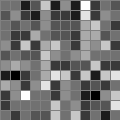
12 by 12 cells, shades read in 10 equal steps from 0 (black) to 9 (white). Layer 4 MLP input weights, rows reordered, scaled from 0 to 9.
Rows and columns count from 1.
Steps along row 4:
down same up down down same down up same down up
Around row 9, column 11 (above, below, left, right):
7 5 3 4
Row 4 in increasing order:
2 2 2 3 3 3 4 4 4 6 6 6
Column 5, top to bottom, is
7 5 5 4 6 7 6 6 8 4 4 3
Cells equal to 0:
2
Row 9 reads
6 5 2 5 8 2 5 4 2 3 2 4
